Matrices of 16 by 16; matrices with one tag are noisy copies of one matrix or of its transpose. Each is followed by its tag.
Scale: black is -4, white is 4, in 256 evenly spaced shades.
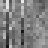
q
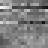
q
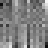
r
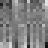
r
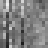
q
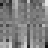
r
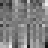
r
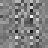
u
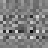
u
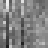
q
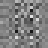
u
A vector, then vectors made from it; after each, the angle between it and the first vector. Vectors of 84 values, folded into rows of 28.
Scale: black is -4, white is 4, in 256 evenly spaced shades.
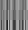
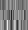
partly opposed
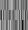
partly aligned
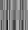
nearly parallel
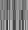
nearly parallel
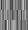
partly opposed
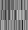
orthogonal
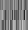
partly opposed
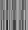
nearly parallel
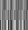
nearly opposite
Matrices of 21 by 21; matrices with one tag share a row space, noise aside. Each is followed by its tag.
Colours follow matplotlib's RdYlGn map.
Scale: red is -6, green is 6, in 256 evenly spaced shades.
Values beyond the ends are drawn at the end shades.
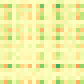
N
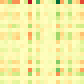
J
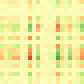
J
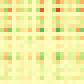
N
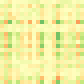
N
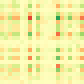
J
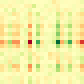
J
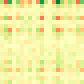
N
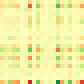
J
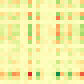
J
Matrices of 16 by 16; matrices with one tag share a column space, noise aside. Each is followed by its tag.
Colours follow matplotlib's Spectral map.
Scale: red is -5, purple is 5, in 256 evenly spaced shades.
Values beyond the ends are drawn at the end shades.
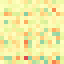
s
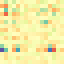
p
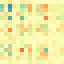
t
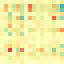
t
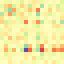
p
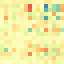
t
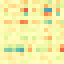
p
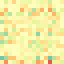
s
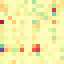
p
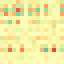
p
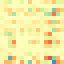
s
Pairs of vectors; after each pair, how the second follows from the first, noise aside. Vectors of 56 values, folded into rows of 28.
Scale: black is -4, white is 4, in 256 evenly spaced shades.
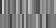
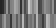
sign-scrambled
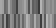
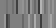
partly zeroed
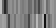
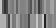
copied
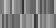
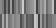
negated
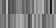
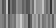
copied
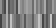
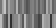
negated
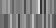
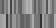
wrapped around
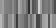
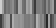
wrapped around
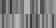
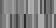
wrapped around
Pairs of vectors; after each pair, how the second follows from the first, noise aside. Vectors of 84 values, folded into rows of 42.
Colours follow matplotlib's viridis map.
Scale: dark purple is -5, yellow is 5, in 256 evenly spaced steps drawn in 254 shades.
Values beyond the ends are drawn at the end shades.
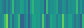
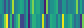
scaled up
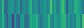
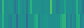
partly zeroed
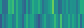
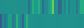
partly zeroed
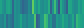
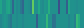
partly zeroed
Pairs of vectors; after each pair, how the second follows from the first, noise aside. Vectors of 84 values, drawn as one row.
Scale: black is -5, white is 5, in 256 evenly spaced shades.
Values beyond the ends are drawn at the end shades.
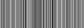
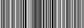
scaled up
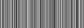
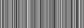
copied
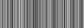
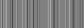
partly zeroed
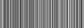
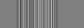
partly zeroed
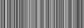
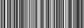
scaled up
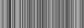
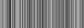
copied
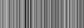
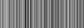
copied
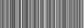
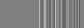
partly zeroed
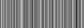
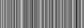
copied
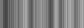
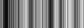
scaled up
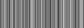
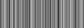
copied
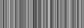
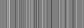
partly zeroed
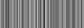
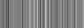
partly zeroed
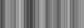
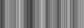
copied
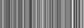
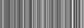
copied
